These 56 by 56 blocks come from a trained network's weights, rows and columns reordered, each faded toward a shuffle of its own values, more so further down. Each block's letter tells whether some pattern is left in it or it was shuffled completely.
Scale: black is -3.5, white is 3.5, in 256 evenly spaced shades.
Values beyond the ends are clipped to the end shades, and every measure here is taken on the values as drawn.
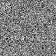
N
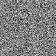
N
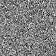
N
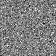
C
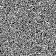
C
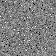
C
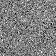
C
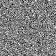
C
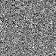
N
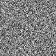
N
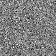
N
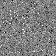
C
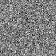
N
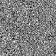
N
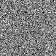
C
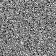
C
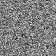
N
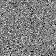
C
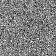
C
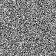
C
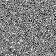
C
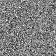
C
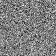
C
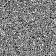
C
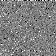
N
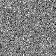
N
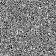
N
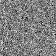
N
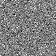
C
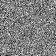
C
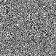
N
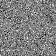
C
